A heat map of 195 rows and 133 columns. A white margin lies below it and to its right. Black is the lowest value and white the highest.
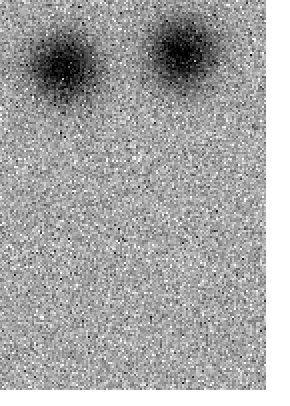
Odd rows or columns: none. Histogram: skewed, a long tail of low values. Dips: two. Average level on the scale: 60%.
